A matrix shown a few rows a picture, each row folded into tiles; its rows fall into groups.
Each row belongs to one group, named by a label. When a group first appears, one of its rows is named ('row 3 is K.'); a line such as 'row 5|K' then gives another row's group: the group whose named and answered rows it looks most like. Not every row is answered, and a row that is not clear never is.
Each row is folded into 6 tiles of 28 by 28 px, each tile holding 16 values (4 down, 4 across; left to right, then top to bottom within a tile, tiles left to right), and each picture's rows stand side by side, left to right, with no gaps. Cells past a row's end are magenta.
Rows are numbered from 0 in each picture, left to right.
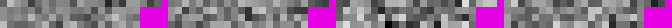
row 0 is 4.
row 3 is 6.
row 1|6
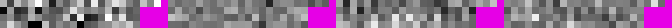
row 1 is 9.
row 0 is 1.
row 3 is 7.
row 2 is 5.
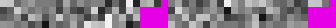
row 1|7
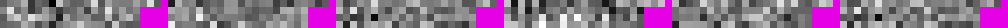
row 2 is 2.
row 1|4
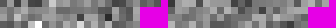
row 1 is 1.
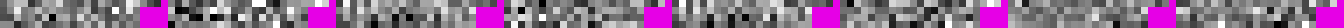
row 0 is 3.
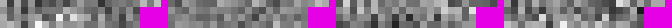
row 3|5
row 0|5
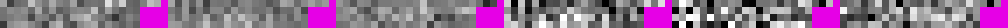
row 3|5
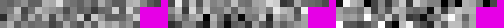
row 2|4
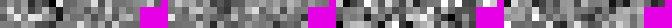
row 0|7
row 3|4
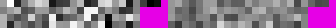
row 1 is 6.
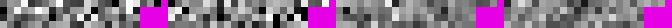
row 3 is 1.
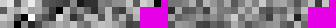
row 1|1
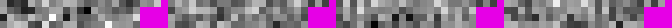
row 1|3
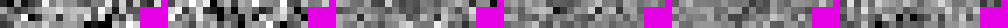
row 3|3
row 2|9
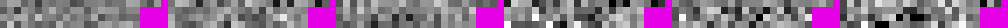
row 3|4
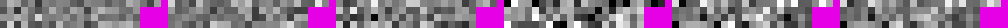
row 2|2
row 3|4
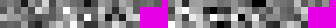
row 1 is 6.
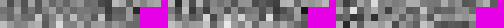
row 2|2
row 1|5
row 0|5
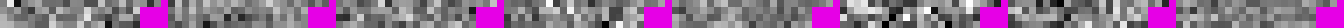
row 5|3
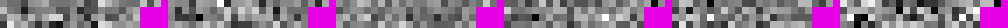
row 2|7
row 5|9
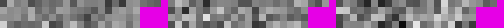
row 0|4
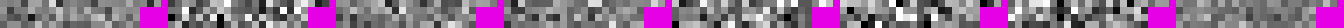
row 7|7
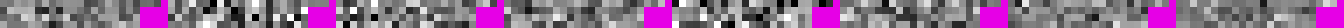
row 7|1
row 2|2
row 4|4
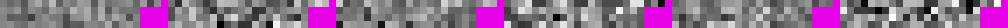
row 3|3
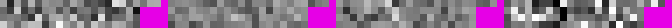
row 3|7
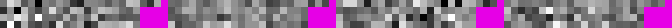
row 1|3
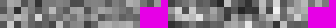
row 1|7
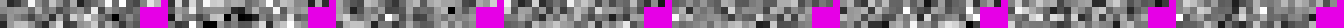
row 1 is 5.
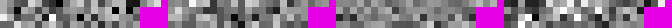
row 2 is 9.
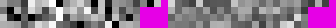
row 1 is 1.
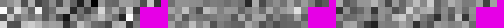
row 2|1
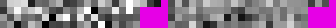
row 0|3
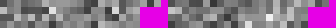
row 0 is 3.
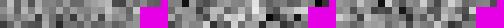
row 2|9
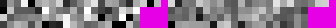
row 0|1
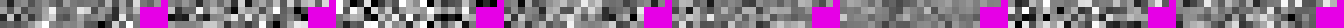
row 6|2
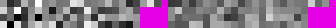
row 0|2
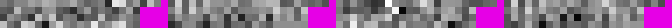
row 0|5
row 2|9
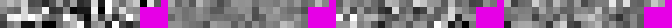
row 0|7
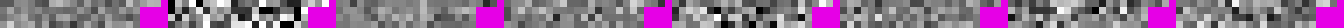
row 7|7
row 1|1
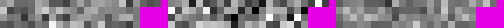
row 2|7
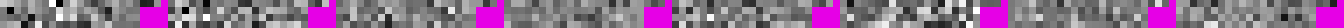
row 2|3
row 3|4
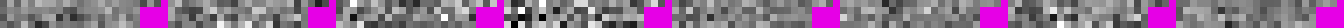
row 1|6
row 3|2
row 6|6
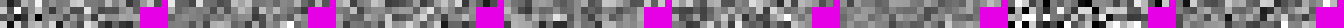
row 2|6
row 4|4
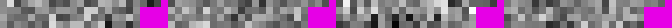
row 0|6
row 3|7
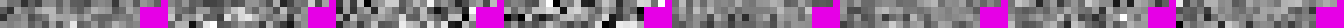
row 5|6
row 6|4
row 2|1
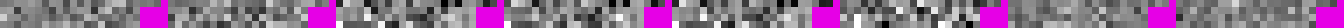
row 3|4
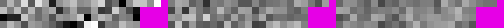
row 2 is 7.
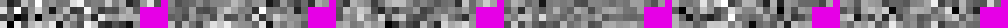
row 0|2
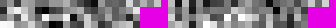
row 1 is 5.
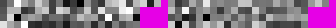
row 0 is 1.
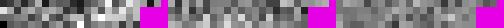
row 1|5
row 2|4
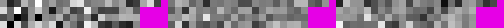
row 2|4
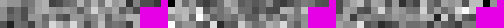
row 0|6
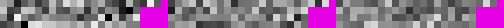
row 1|1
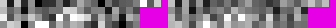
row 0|5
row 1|5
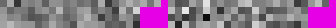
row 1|2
